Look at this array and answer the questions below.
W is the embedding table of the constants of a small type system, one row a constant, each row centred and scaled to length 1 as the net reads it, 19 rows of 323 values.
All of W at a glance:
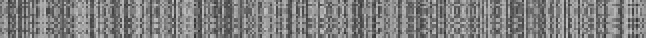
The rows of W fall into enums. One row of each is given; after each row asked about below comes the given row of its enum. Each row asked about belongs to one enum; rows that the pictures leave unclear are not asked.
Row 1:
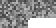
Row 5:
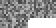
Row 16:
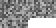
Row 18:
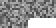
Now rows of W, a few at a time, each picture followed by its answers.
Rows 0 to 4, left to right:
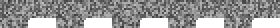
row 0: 16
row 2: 18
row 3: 1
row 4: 5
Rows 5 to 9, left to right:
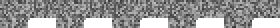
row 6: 5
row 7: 16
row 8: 1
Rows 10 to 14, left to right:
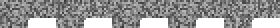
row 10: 18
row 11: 16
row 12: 18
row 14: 5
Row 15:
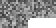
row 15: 1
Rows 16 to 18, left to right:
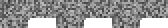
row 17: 18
